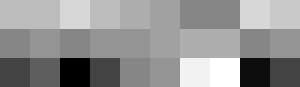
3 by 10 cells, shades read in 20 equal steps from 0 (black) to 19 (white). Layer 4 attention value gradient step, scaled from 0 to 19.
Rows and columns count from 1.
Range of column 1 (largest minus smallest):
9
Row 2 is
10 11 10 11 11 12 13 13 10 11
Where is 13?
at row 1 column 5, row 2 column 7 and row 2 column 8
